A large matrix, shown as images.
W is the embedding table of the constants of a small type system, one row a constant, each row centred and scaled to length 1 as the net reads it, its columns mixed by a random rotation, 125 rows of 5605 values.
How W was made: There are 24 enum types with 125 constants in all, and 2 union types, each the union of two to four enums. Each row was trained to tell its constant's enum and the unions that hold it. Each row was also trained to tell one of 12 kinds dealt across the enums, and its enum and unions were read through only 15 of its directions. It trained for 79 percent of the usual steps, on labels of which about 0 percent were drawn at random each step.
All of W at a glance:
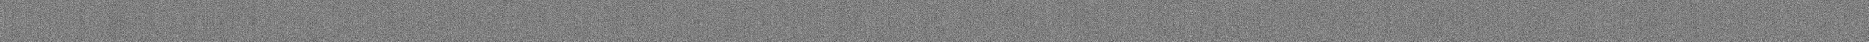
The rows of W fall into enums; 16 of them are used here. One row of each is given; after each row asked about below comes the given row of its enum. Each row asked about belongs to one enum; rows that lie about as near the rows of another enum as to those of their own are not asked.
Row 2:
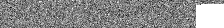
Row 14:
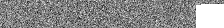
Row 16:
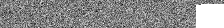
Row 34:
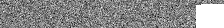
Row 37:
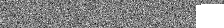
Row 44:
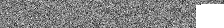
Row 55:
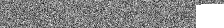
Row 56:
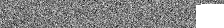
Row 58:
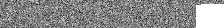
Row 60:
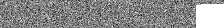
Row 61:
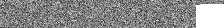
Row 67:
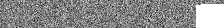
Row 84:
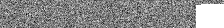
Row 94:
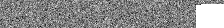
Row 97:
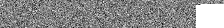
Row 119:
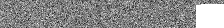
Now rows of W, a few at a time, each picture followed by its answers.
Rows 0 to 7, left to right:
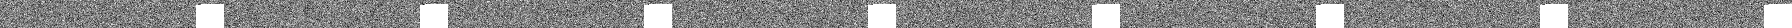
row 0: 14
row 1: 34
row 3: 44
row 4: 37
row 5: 61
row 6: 14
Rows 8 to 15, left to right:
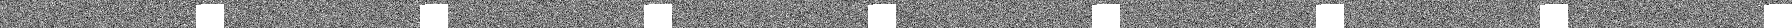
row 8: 34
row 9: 56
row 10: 37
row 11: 94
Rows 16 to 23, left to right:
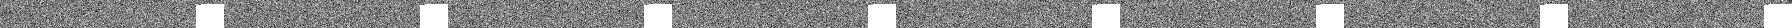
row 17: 94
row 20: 2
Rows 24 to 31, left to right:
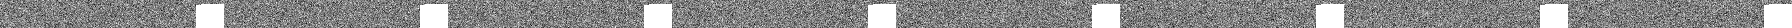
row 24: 2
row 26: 60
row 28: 56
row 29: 34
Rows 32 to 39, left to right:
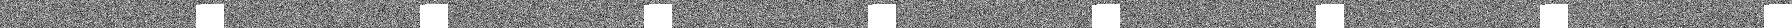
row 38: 44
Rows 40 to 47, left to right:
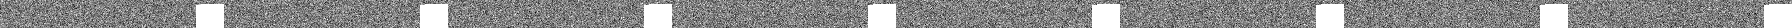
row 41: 55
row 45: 34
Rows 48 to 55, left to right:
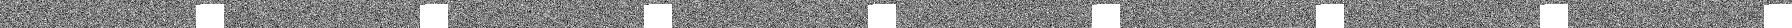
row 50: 58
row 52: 119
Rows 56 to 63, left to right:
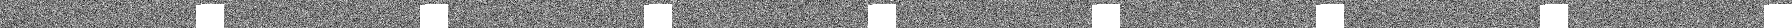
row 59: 119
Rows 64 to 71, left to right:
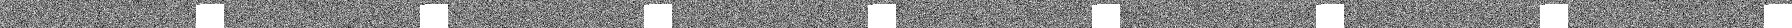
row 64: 119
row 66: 16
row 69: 60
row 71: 119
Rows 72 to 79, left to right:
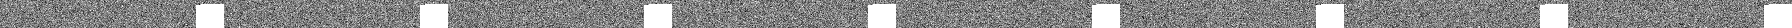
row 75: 37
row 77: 94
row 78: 16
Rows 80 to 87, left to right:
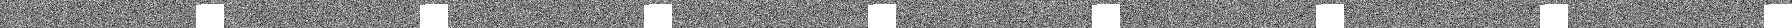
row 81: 14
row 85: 55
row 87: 60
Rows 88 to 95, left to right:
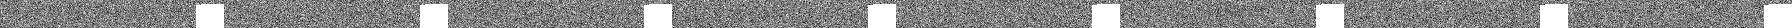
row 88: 44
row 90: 14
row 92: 37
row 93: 2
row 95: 34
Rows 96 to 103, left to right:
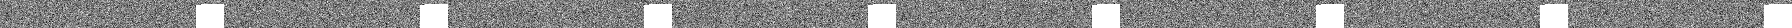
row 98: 94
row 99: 55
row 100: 60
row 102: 97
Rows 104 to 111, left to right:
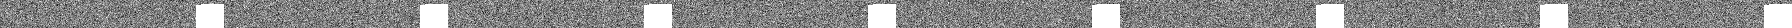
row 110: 119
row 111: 16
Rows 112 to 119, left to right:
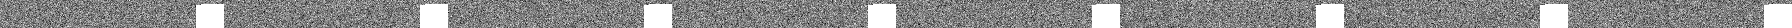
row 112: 60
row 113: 44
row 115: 44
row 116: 37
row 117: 94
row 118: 56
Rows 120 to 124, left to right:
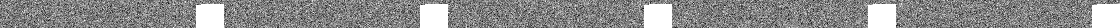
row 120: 84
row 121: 14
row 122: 67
